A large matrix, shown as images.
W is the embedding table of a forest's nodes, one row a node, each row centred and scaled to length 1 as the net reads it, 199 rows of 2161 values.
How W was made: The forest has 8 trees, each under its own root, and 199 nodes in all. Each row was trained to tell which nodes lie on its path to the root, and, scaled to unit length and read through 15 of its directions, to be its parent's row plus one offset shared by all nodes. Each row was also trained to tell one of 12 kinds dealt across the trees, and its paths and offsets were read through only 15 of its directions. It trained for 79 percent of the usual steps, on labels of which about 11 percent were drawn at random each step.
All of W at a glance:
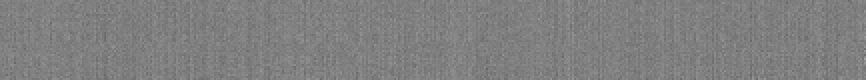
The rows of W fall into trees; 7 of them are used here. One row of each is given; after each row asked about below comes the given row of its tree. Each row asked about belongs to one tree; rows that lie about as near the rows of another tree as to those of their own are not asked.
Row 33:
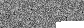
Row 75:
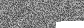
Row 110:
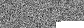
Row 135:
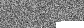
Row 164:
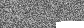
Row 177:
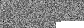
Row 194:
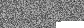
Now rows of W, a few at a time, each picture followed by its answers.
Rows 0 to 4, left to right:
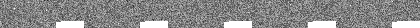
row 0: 177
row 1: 177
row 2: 164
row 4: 177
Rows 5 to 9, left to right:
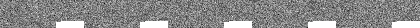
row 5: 75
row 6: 177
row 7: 75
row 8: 177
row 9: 194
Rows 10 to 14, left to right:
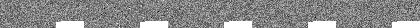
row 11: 110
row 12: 177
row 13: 177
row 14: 33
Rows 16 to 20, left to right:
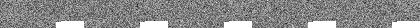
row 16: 164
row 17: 75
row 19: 33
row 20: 194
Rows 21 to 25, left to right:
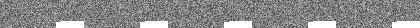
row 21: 194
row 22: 75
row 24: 110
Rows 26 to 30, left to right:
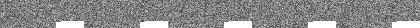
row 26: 194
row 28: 194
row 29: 194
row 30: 177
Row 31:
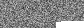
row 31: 164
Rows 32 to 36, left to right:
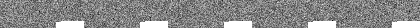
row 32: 164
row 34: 75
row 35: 177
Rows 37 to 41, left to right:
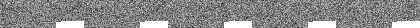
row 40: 75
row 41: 194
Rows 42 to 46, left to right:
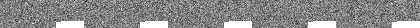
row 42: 75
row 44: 110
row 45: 194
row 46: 194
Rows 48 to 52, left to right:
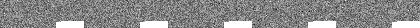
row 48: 164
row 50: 75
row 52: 194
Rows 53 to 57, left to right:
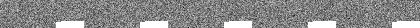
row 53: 33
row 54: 177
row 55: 75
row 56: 177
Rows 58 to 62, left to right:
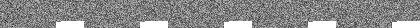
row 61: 194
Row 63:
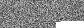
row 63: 135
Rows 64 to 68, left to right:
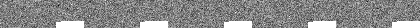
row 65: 110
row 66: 110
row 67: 33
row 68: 194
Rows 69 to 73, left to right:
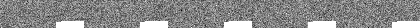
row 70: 194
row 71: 110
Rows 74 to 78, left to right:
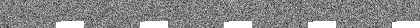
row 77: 33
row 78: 110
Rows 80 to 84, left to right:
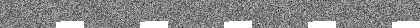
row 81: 194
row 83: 177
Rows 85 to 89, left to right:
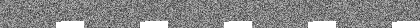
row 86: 177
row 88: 177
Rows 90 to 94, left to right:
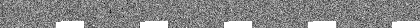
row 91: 177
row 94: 194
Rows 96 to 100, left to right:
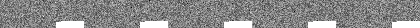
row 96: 194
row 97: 177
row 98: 75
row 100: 177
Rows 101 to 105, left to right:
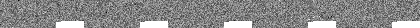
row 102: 75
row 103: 194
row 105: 33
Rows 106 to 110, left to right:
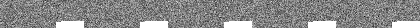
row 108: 164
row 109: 177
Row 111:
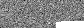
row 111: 164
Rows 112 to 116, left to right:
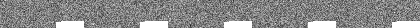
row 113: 194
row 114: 164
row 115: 164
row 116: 110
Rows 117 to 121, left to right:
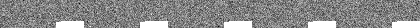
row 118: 110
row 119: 33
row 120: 110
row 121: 164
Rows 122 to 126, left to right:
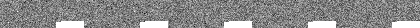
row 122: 33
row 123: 33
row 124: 194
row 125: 110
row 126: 194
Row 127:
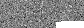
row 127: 135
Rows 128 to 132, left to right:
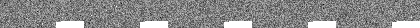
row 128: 194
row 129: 194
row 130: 33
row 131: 164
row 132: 75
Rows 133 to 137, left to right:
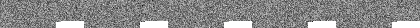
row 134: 177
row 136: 135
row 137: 33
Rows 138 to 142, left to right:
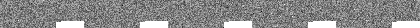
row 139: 194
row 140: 177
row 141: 177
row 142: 194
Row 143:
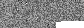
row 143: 164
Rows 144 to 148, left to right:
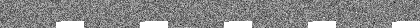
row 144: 194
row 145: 135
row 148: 177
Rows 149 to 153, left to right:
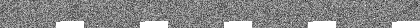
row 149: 194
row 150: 135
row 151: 177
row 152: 194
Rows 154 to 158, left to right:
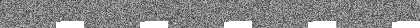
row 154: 177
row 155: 177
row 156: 110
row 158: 194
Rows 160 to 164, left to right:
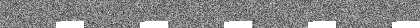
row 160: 75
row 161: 164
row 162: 194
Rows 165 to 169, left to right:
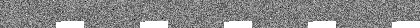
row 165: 164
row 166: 177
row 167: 177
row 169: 194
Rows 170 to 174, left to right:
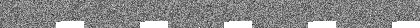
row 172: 177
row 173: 177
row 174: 110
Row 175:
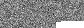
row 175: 33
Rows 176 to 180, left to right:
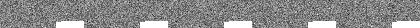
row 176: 194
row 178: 177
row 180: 177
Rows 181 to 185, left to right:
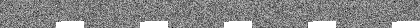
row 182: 75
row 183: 75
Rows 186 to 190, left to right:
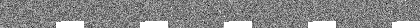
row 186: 177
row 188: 194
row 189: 194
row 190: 194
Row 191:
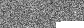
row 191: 177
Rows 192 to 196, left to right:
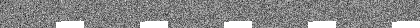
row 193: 110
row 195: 177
